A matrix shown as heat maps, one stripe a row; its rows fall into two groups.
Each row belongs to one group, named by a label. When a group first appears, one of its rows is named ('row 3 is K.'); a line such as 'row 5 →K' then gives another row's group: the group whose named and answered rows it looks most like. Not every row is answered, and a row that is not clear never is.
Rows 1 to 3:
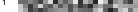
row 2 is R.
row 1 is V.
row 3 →R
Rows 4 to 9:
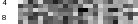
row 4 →R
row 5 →V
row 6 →R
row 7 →V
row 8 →R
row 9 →R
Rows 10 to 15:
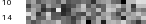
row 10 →R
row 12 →V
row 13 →R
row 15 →V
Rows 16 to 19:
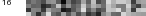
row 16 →V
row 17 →V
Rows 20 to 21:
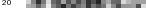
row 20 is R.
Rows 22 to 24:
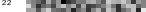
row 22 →V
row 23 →R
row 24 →R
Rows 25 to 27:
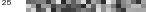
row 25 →V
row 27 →R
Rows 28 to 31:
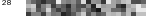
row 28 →V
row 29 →R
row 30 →R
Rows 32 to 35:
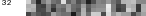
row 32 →R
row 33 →R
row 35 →V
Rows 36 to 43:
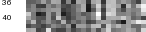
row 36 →V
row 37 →V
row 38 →V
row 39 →V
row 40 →V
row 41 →R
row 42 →V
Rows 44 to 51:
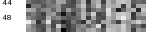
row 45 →V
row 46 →R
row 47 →V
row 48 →V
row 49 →R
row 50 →V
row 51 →V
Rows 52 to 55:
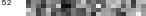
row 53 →V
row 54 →R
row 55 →R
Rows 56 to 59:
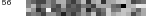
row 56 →V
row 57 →R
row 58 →R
